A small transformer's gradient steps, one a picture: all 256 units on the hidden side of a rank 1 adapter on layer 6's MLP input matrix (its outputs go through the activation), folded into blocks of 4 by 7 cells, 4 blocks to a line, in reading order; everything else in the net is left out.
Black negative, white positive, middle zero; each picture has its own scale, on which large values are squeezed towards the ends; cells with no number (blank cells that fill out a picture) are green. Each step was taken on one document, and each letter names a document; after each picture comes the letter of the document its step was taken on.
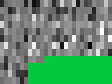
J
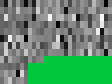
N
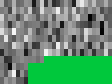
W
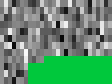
N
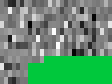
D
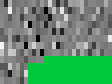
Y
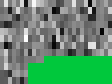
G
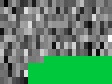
W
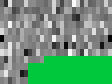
J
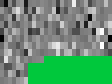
G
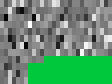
D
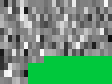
Y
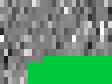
J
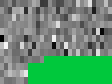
G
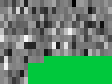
W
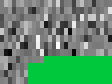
W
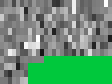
Y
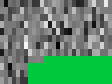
W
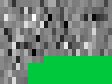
D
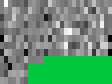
W
